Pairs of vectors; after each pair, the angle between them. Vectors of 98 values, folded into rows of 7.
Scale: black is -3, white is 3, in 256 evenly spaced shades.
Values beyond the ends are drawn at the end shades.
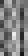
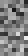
orthogonal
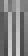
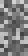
orthogonal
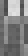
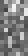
partly aligned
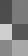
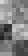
nearly opposite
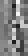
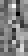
nearly opposite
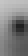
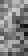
partly aligned
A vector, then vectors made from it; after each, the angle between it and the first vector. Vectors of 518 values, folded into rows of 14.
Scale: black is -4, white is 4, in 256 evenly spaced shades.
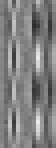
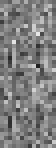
partly opposed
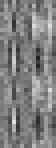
nearly opposite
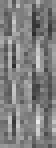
nearly parallel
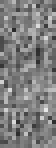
partly opposed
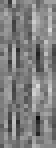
nearly opposite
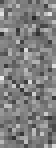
orthogonal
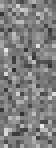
orthogonal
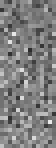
orthogonal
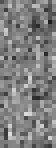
partly aligned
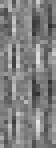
nearly parallel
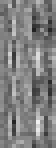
nearly parallel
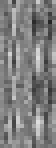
nearly parallel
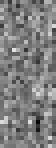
partly opposed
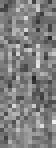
partly aligned
